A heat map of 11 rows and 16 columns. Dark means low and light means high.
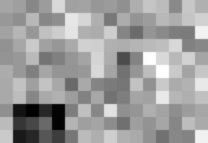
The bottom left is the ninth with the lowest average. In the bottom left lies a patch that is lower than the rest. The middle right is the ninth with the highest average. Values change most from cell to cell in the bottom left.
